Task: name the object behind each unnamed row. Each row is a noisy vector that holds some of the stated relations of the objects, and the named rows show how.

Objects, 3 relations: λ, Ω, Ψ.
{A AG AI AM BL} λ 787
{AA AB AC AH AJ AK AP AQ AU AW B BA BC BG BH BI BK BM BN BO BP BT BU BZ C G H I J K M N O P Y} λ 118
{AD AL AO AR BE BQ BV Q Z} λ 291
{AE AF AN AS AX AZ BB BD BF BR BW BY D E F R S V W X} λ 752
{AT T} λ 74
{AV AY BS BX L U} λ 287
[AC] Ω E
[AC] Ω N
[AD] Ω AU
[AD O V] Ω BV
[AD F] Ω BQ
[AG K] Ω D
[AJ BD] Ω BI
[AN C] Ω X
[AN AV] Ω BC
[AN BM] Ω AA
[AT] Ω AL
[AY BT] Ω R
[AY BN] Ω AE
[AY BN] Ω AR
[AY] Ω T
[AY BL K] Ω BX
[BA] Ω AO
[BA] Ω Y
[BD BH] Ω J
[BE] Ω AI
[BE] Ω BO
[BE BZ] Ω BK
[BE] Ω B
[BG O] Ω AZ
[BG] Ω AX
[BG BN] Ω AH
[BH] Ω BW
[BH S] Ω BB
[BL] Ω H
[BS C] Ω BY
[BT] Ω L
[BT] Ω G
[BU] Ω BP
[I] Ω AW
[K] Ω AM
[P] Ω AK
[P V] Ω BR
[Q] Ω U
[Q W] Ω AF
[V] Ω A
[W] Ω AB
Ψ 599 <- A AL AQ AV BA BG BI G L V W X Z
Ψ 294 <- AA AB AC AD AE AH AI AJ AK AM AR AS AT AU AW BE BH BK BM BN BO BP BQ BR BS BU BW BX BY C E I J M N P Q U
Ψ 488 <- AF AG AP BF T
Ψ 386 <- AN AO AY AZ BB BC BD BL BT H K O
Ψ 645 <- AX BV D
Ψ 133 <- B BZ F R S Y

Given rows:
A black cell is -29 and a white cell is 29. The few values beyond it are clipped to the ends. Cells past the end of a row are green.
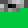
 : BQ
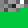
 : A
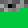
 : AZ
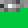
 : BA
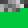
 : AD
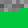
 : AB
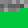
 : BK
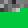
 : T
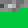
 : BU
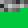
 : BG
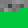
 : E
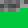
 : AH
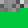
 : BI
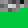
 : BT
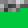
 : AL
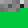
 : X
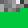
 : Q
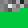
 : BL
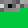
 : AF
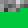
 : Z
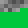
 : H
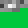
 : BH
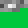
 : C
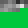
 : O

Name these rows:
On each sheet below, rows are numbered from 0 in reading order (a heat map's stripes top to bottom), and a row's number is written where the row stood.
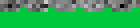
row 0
AE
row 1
BX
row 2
AP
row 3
S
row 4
AX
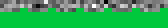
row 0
P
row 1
AR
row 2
V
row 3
AY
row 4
BN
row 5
BB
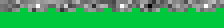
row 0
AM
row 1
AV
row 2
L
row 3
F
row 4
AT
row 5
R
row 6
AQ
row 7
BS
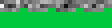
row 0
AO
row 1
U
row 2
D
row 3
BF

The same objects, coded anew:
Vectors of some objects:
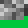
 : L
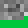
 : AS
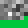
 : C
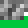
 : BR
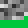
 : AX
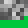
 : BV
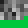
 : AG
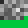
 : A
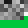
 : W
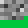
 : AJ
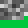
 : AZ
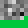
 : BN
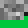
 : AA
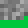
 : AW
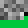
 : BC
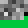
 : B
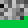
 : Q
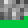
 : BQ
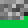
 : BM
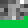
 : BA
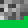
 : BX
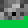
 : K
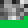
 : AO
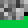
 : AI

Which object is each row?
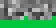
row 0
BG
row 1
H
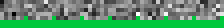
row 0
BL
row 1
X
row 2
O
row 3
D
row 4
V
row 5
S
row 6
AH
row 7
AF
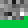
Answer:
BB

